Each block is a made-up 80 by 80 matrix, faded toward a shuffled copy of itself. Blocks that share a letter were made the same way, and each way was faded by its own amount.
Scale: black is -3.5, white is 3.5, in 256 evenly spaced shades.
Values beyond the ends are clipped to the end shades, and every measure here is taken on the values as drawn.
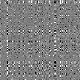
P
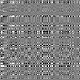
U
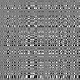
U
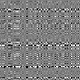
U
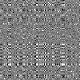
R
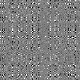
P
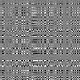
U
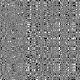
P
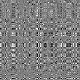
R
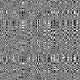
P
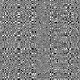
P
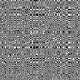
R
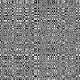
R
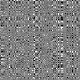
P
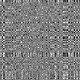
R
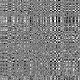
R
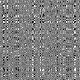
P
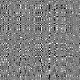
P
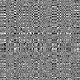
R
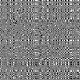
R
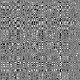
P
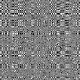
R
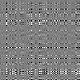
U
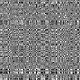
R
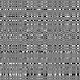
U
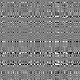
U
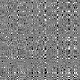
P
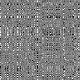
P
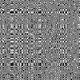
R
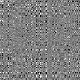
P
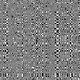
P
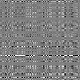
U
